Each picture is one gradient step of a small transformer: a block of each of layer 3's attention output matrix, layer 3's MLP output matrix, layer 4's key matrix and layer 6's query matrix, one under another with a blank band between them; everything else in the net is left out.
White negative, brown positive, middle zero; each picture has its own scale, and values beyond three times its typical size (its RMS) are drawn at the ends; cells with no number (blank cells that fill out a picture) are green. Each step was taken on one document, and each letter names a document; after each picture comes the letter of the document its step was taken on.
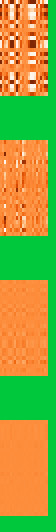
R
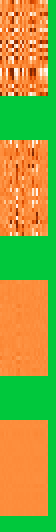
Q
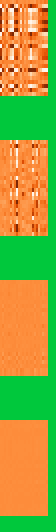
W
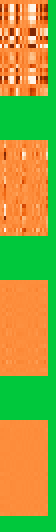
R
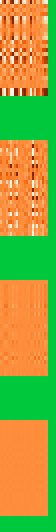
Q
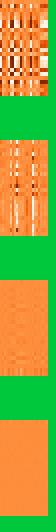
W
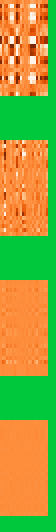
R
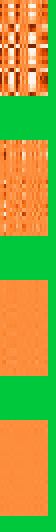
R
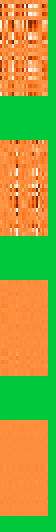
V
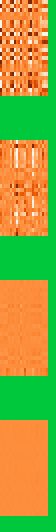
W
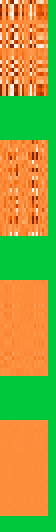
Q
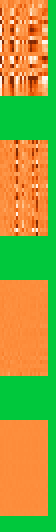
V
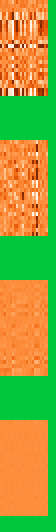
V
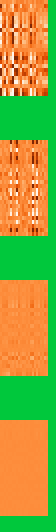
Q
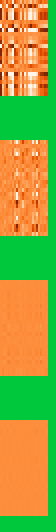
W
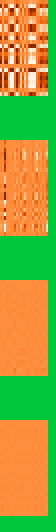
R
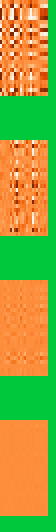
W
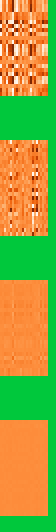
Q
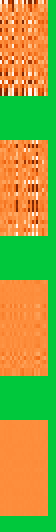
V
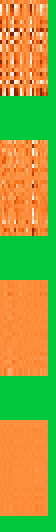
W
